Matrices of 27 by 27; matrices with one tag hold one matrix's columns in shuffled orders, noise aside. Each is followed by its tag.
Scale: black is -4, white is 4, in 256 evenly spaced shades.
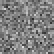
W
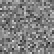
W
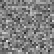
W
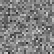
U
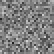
W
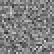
W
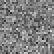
U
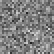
U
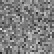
U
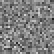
W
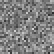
U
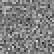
W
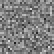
W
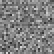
W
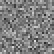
W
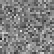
U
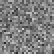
U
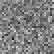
U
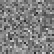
U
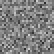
W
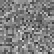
U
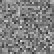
W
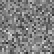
U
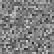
W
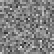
W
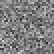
W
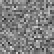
W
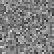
U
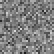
U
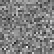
W
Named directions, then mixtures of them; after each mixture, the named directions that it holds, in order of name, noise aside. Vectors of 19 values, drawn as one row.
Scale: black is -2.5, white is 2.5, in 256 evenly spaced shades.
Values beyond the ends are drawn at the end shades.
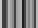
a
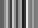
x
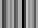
a, x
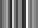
x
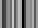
a, x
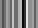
a, x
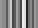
x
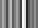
a, x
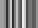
x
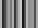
a, x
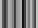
a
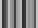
a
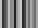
a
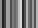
a, x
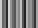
a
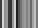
a, x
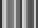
a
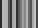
a, x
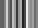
x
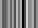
a, x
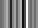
x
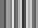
a, x
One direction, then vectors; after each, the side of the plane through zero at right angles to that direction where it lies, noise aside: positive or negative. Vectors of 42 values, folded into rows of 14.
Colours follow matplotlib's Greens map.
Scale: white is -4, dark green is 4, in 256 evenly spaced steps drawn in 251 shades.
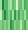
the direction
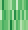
positive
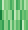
negative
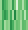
positive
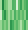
positive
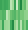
positive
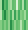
positive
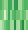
negative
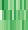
positive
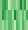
positive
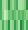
negative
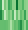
negative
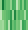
positive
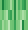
positive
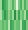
positive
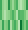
negative
